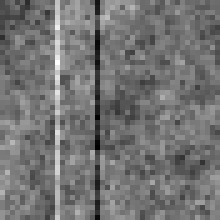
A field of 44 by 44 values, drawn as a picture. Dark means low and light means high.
Grain: streaks running down. Odd lines: columns 12 and 20. Histogram: heavy tails on both sides.
